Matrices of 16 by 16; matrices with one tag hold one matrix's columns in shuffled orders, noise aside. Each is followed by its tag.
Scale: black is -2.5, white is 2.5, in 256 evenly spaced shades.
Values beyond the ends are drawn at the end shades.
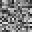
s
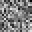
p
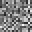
s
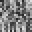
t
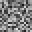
s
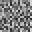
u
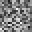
s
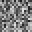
p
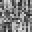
t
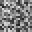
u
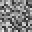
u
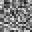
s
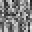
t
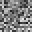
s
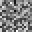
u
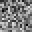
p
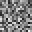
s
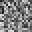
p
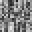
t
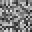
u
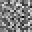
u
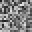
p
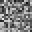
p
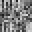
t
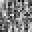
t
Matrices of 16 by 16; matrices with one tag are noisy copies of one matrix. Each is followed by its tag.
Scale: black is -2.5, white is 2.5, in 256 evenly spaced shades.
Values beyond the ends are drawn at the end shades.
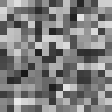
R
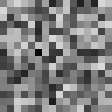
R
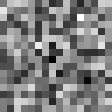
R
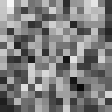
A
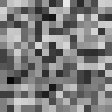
R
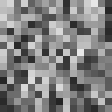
A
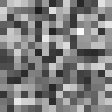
R
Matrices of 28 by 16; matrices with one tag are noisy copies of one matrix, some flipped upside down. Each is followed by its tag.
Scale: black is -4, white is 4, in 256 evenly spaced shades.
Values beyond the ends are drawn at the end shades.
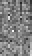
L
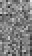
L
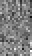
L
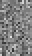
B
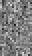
B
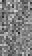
B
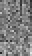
L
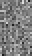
B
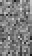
L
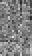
L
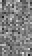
B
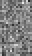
B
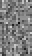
B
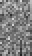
L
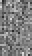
B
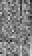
L
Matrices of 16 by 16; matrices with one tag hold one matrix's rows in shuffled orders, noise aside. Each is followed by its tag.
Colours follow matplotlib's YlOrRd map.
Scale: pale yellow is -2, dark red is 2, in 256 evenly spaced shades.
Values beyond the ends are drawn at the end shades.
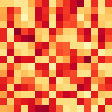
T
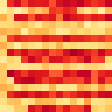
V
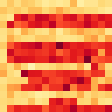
V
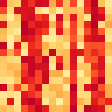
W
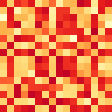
T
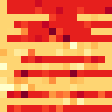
V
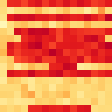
V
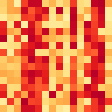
W
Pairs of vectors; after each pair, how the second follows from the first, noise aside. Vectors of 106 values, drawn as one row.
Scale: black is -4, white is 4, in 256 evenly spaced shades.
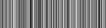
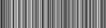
shuffled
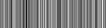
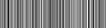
shuffled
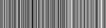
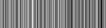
negated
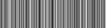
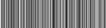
reversed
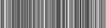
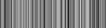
negated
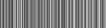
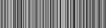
negated
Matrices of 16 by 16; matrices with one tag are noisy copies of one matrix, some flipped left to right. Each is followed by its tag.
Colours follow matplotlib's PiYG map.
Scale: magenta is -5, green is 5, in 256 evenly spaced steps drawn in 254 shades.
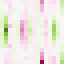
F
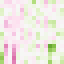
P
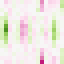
F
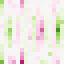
F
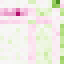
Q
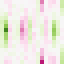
F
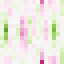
F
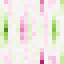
F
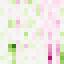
P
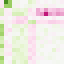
Q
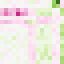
Q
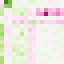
Q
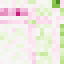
Q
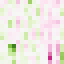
P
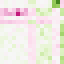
Q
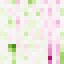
P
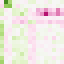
Q
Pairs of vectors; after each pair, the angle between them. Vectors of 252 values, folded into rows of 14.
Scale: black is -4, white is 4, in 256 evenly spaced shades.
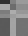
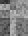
nearly parallel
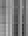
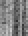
nearly parallel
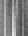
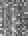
partly aligned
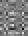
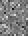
orthogonal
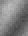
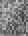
partly aligned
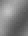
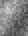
nearly parallel
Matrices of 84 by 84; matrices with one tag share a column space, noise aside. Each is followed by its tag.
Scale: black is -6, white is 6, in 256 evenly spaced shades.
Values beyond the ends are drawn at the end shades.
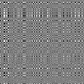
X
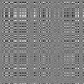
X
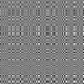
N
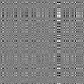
X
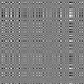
X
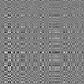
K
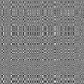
N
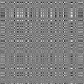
X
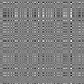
X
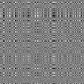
X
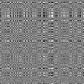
X
